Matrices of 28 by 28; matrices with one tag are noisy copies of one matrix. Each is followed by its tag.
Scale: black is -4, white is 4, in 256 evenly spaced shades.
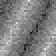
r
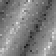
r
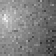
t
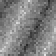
r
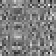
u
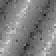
r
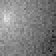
t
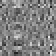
u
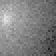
t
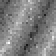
r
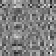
u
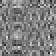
u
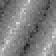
r
